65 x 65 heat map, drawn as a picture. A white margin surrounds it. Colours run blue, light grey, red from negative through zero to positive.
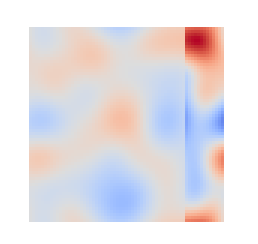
Overall the values sit about 50% of the way up the scale. The ninth with the highest average is the top right. There are no regular stripes. A vertical seam about 80% of the way across splits the table, and the left part is calmer. The values are skewed, with a long tail toward high values.
